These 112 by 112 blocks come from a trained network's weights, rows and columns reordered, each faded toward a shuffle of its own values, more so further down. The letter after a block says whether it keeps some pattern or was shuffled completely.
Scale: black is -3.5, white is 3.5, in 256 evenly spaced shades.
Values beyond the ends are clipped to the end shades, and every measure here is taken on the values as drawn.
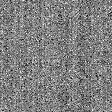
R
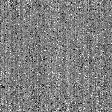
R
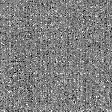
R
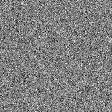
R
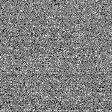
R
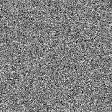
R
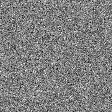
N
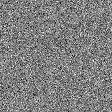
N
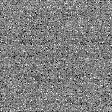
R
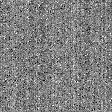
R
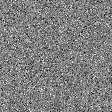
N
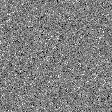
N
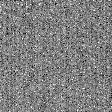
R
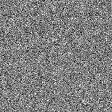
R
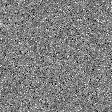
N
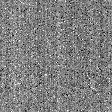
R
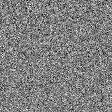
R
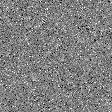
N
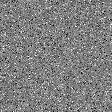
N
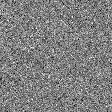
N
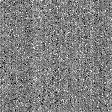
R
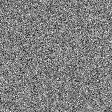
N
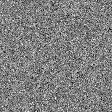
N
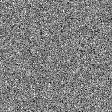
R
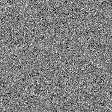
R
